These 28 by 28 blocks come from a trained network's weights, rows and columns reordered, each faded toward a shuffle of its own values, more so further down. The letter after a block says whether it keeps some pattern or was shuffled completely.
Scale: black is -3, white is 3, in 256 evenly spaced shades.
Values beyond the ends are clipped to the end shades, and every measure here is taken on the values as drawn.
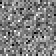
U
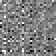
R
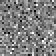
U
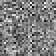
R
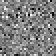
R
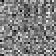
R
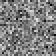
U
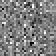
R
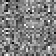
R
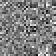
R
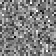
U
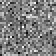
U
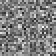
R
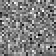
U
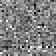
R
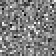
U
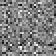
R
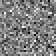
U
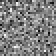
U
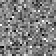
U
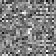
R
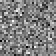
U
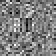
R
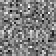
R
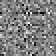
R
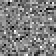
U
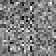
R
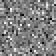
U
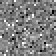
U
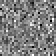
R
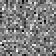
U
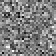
R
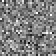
U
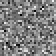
U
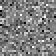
U
